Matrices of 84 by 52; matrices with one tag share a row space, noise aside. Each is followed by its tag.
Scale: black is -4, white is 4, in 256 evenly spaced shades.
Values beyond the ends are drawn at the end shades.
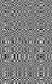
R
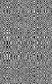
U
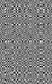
R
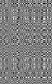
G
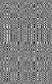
U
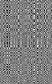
U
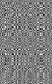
R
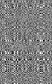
R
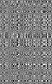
G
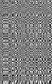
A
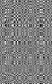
R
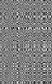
G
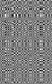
R
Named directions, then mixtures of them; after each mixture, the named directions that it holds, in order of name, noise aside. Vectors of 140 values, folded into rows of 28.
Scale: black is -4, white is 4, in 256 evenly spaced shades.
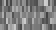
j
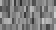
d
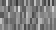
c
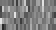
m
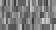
d, j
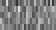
c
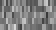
j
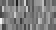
c, m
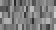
d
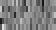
m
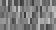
c, d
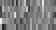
m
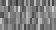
c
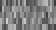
j, m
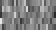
d, m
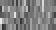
m
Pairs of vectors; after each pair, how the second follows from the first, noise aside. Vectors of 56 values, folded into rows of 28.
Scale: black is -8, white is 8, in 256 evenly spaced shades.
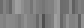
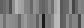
scaled up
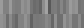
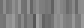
reversed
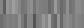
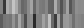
scaled up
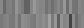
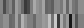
scaled up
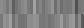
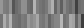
scaled up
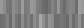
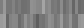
reversed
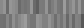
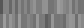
reversed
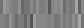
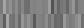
reversed
